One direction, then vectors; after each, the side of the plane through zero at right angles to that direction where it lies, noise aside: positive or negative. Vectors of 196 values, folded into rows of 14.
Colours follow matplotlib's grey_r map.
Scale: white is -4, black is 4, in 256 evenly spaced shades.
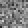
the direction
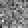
positive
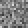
negative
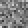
negative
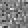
negative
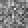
negative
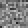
positive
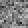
positive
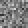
negative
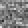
negative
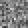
negative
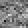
positive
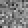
positive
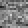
positive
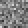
negative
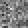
negative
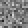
negative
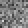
positive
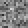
negative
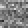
negative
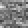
negative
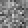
negative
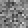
positive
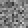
positive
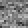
positive
